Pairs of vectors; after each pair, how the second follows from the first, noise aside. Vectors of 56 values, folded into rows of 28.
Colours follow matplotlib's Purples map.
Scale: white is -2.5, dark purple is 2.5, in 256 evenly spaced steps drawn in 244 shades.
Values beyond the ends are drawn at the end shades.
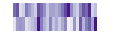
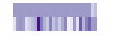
partly zeroed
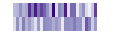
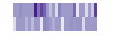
partly zeroed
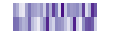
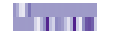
partly zeroed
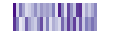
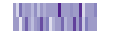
partly zeroed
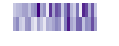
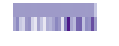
partly zeroed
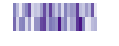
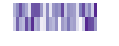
negated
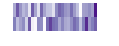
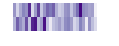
negated
